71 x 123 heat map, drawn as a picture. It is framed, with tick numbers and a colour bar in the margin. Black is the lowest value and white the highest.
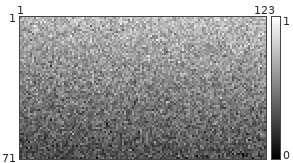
Grain: fine. Slope: up to the top. Odd rows or columns: none. Average level on the scale: 50%. Stripes: none.
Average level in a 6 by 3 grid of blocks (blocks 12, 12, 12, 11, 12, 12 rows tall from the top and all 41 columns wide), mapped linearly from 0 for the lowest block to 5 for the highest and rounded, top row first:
5 5 5
4 4 4
3 3 3
2 2 2
1 1 1
0 0 0
